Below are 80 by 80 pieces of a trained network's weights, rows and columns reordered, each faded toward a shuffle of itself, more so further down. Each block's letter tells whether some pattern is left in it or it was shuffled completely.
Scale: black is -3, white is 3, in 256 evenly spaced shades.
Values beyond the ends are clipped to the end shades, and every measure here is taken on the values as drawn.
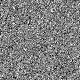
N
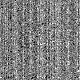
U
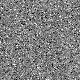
N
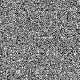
U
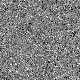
N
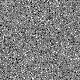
N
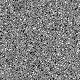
N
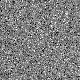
N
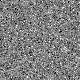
N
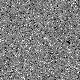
N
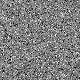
N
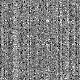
U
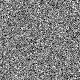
N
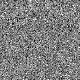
U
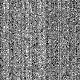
U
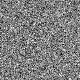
N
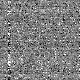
U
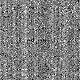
U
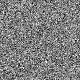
N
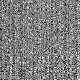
U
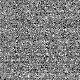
U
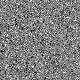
N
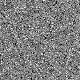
N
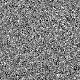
U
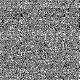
U
